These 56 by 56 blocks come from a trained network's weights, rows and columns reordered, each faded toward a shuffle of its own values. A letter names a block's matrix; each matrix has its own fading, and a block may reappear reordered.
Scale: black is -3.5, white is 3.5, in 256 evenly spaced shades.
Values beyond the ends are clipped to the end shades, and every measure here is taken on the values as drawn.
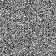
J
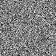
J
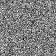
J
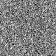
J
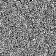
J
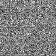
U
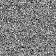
U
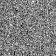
J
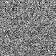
U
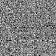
U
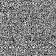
U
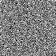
J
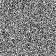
J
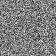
J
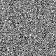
J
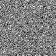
U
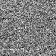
U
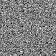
U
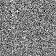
J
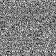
U
